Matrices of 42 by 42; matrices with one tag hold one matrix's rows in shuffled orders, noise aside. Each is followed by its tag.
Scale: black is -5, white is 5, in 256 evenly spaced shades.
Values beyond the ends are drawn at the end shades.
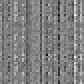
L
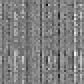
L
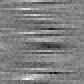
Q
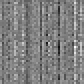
L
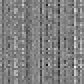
L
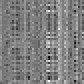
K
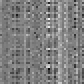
K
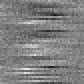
Q
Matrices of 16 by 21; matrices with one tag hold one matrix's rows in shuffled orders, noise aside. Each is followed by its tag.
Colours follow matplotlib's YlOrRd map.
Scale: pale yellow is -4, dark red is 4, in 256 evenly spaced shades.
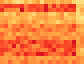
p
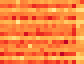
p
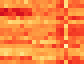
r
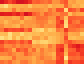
r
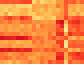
r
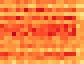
p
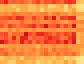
p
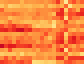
r
